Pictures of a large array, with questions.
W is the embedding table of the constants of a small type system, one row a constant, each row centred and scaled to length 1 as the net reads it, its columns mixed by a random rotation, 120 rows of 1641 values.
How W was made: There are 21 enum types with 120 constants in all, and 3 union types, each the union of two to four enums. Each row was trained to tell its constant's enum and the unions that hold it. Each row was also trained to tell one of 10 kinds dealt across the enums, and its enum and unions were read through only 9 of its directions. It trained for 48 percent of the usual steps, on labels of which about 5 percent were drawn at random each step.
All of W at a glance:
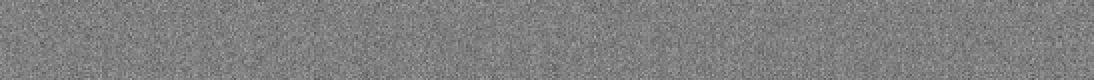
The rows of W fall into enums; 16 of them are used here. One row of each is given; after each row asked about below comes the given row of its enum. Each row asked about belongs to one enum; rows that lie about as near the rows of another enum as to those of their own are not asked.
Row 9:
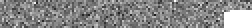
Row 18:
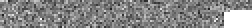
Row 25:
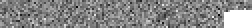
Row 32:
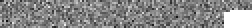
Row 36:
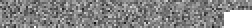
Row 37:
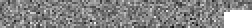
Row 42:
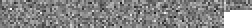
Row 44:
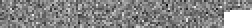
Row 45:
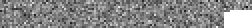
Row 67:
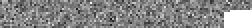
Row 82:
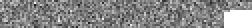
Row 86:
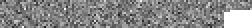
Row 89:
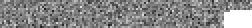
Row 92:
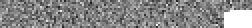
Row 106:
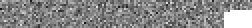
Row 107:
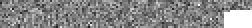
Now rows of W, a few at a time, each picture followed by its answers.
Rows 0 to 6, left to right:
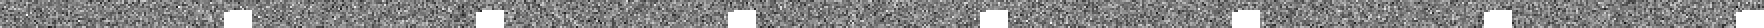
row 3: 86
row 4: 82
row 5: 36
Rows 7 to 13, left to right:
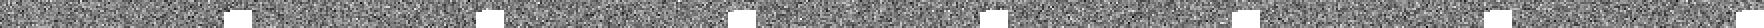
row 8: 45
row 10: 36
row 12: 44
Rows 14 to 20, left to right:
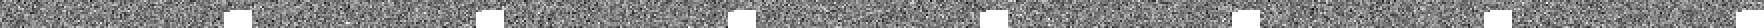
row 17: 44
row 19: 86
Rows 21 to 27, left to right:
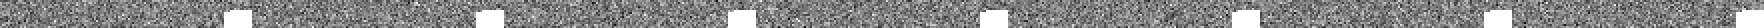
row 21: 36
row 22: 92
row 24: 42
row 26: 82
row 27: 82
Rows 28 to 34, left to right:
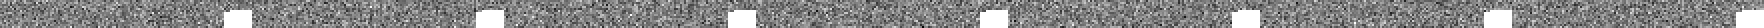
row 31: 44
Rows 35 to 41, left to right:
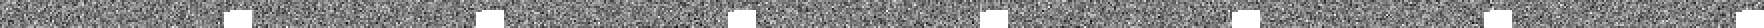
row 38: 82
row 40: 92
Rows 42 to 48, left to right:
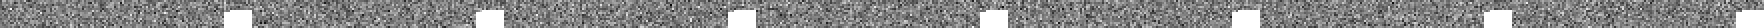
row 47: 89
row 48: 106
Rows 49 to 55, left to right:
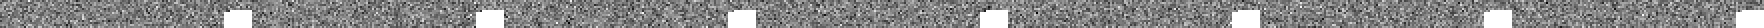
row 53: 42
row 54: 37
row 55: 42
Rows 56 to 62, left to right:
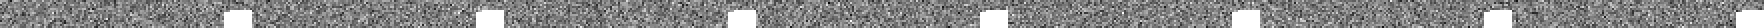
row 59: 67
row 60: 9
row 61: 25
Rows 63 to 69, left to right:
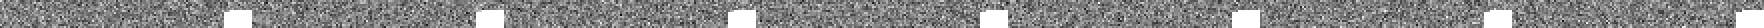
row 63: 9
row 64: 9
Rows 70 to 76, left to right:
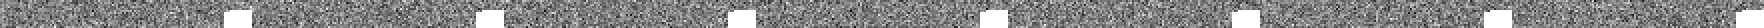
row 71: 44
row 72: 106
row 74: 42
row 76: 44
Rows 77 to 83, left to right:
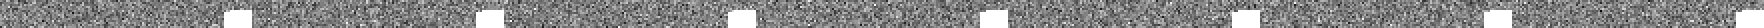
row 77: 9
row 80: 67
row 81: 32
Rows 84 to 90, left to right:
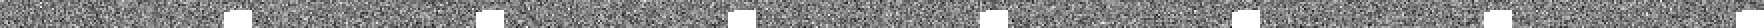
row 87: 42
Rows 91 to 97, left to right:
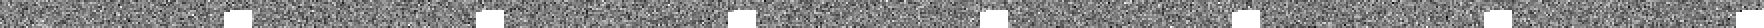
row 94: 18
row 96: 89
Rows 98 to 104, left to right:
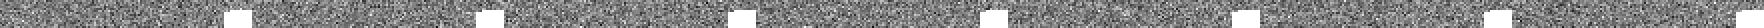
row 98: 9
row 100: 32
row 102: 106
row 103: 89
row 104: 106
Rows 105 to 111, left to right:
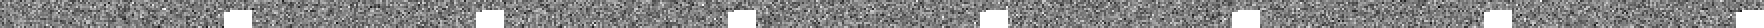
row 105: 82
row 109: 18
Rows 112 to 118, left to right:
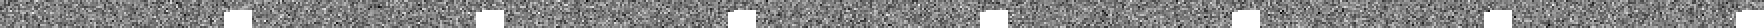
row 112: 18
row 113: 106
